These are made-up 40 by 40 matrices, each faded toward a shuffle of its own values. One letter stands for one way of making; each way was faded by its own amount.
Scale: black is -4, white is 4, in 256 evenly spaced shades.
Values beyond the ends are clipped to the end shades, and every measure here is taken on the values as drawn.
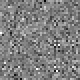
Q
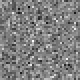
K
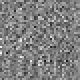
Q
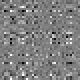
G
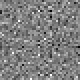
Q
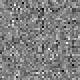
Q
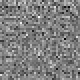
Q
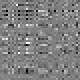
G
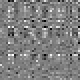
G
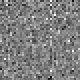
Q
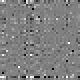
G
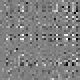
G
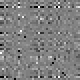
G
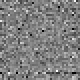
Q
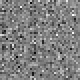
K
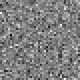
K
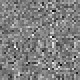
Q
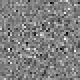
Q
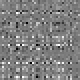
G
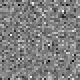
K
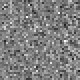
K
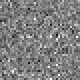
Q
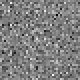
K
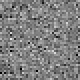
Q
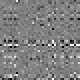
G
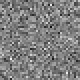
Q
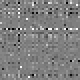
G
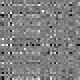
G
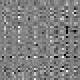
G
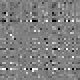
G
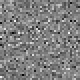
K
